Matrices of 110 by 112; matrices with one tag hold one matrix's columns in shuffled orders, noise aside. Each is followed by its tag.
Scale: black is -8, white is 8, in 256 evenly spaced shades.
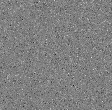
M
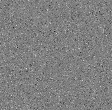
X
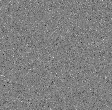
M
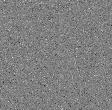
M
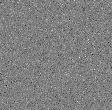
M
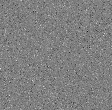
X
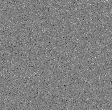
M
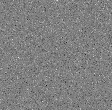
M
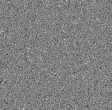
M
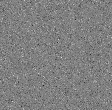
M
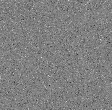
M
